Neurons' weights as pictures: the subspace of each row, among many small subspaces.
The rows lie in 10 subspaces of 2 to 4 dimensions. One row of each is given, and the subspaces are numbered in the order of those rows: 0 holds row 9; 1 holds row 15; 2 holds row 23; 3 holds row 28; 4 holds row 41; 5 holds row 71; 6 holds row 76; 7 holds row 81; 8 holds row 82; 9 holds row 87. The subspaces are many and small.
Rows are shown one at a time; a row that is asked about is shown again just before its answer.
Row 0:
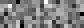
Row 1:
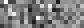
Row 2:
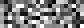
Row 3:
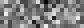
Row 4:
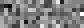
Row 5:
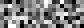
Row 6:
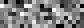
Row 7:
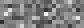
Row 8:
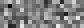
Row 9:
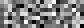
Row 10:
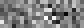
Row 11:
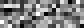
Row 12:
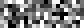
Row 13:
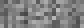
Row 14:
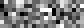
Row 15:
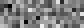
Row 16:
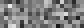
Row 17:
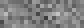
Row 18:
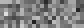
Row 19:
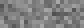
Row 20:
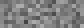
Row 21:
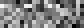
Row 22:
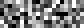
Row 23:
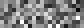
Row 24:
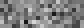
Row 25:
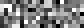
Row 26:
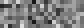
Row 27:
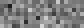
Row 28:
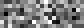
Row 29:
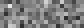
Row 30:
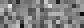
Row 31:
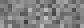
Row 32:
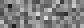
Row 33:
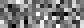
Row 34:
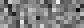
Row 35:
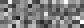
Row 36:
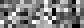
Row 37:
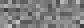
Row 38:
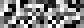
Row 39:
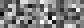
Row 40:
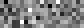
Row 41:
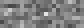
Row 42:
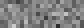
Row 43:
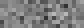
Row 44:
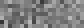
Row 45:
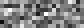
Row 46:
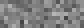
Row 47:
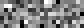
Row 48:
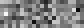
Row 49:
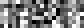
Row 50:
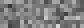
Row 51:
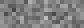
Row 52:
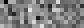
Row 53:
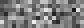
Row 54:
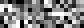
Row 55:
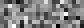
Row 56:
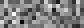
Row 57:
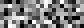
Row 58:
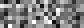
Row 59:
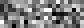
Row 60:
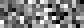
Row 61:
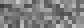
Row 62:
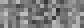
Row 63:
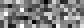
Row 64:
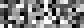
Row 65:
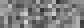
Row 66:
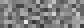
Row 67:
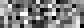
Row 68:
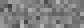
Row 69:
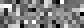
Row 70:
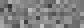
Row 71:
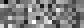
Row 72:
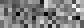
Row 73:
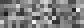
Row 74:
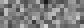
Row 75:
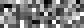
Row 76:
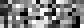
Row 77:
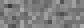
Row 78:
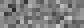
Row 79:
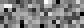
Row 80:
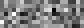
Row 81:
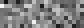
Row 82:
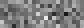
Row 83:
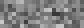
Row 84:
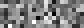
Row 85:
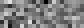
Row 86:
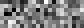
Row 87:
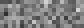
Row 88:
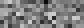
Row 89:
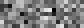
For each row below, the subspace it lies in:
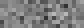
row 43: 2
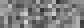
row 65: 6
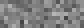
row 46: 9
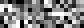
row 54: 7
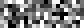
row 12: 8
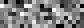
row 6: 7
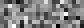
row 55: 8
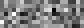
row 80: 7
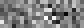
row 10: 3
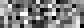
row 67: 6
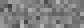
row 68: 5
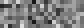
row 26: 5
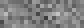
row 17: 8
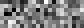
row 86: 2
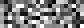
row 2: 0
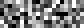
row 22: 4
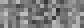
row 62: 6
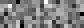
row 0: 6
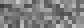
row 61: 7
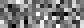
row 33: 8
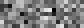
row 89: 5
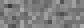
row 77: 4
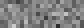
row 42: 8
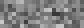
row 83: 7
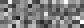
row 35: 4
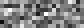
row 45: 4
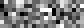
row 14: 7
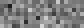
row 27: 1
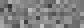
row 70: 5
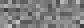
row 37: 4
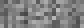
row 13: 6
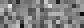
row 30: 6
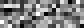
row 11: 4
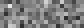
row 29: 3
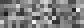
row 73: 9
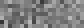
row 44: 2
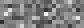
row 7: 4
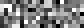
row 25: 1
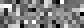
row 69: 1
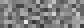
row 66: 0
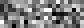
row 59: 9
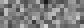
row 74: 4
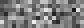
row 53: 9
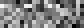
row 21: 7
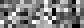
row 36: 7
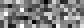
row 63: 8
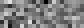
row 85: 2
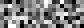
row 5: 3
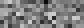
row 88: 2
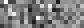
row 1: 5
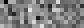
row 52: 5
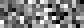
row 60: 2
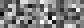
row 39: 2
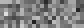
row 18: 9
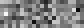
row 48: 9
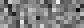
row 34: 5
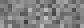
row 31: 5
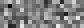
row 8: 3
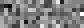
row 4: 1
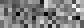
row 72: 2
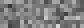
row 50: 2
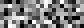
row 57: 3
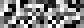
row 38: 2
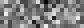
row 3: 4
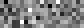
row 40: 7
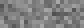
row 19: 9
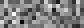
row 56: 7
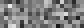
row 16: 3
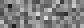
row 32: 4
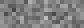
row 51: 2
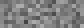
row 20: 0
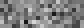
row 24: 7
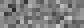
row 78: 2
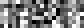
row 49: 6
